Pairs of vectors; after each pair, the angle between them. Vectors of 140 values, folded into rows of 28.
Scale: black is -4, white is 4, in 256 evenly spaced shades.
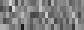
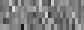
nearly parallel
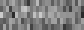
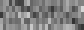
partly opposed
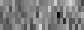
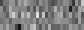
partly opposed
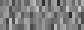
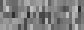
orthogonal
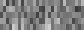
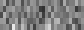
nearly parallel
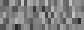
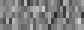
partly opposed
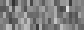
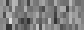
nearly opposite
